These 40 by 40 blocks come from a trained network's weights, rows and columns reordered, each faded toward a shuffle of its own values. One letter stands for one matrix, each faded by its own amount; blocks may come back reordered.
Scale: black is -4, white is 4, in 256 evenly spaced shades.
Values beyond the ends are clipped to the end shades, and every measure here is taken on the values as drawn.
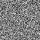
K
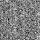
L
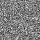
K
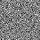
K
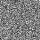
K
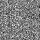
L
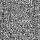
L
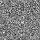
K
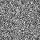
K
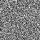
K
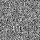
K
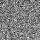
K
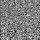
L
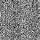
L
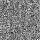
L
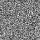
K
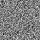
K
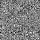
L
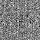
L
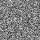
K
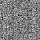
L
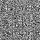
L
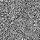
K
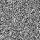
K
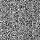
L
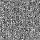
L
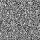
K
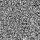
K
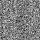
L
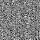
L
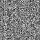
L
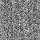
L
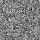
K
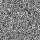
K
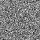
K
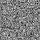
K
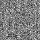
L
